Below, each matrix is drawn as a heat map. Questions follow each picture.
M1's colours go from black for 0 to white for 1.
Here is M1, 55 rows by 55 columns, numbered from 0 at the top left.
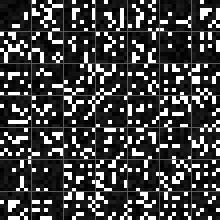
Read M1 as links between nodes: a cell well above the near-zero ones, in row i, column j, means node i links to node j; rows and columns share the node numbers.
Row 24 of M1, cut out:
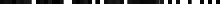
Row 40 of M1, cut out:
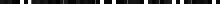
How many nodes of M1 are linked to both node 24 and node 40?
4
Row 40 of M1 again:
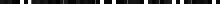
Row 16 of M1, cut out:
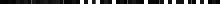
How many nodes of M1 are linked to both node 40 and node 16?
3
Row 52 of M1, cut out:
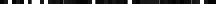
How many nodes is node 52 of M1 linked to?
9
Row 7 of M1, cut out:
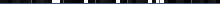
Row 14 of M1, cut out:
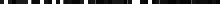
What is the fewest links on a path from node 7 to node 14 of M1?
1
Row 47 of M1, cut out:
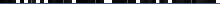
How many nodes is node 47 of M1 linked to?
11
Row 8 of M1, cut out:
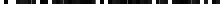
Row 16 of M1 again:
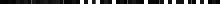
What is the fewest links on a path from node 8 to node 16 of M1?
2
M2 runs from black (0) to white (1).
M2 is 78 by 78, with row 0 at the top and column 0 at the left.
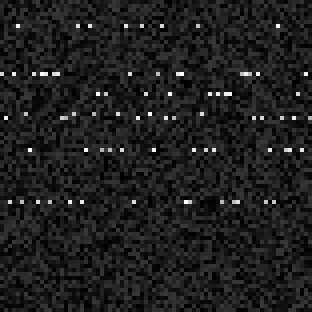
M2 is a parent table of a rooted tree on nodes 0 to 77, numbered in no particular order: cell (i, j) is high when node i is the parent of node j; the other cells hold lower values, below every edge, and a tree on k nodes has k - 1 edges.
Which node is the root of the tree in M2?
28
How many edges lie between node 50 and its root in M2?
1
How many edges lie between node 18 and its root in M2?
1
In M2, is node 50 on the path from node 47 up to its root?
yes
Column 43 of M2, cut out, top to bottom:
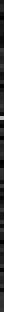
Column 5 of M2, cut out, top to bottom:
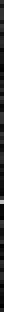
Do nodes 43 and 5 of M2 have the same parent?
no
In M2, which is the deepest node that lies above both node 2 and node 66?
50
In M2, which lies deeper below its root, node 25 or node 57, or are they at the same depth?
the same depth
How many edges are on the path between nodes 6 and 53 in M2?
3
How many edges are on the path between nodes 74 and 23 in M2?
1
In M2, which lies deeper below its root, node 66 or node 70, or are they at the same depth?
the same depth
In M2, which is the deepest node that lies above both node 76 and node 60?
18
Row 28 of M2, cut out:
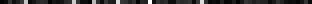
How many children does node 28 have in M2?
6
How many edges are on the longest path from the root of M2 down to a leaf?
2
